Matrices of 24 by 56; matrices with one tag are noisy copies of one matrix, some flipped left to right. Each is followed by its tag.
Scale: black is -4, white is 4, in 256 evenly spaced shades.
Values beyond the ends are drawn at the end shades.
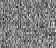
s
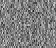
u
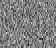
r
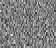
r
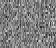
s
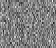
u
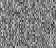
u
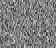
r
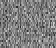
s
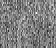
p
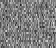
s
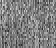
p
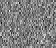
r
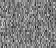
s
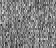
p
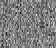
s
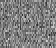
s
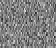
r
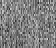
p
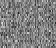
s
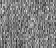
p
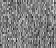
p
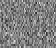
r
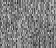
p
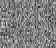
s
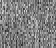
p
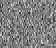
r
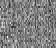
s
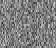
u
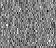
u
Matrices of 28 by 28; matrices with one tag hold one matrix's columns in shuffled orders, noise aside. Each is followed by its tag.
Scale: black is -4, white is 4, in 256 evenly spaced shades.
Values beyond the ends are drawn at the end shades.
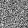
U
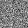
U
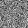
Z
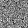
Z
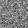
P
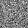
P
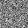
Z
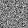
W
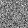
P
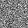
W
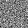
U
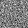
P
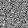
U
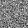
P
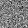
Z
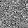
W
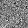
Z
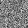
U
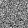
P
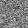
Z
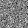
Z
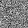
W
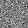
W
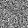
Z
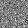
Z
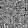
Z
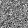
P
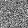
U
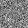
Z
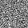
U
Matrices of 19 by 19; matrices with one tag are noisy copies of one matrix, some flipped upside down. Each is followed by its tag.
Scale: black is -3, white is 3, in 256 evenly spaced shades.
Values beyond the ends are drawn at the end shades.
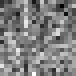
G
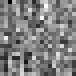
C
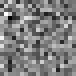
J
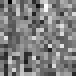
C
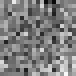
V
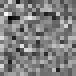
J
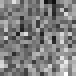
V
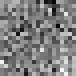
V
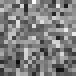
G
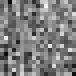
C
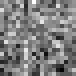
G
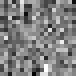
C
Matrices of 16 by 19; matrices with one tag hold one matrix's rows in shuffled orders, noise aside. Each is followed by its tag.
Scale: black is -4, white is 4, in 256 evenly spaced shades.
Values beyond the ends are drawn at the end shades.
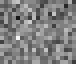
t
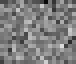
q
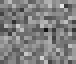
q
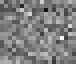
q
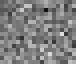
q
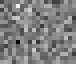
t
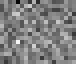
t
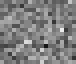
q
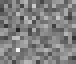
t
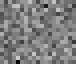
t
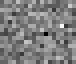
q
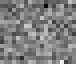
q
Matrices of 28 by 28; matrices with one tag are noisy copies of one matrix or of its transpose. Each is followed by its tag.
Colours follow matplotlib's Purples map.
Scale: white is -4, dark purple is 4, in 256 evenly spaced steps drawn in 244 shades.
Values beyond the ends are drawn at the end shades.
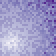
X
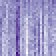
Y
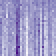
Y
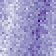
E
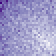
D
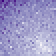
D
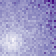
X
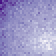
D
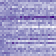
Y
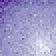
D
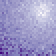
X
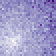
X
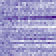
Y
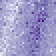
E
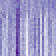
Y
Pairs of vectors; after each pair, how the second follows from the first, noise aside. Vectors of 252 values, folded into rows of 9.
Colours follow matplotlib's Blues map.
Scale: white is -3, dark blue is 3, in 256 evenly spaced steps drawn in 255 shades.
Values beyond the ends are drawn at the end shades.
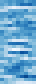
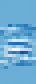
partly zeroed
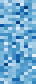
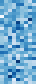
reversed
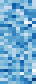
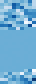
partly zeroed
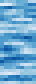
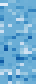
partly zeroed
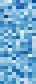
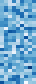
reversed
